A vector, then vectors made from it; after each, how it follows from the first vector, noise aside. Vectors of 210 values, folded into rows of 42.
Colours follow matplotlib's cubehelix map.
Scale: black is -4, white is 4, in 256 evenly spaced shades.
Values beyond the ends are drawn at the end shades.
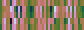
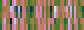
copied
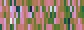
sign-scrambled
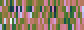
sign-scrambled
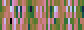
copied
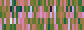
sign-scrambled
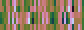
reversed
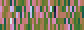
sign-scrambled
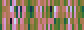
copied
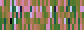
sign-scrambled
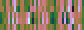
reversed
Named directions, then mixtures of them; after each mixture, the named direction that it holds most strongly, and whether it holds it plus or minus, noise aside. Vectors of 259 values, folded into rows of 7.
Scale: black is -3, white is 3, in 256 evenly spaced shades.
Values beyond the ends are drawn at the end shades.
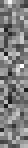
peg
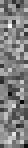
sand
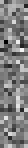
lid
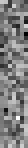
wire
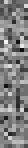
lid, minus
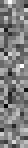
peg, plus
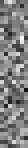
peg, plus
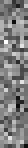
lid, minus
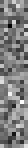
sand, minus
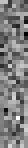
wire, plus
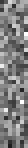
wire, minus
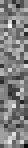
sand, plus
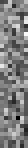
wire, minus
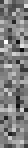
lid, minus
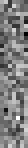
wire, plus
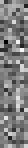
lid, plus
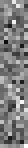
sand, minus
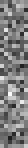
sand, minus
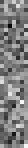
sand, minus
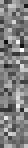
lid, plus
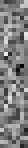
peg, minus
